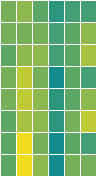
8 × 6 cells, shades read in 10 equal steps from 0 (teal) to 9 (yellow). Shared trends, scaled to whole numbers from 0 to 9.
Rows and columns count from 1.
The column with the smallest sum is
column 4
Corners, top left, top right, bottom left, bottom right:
4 2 3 4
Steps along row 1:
up down down up same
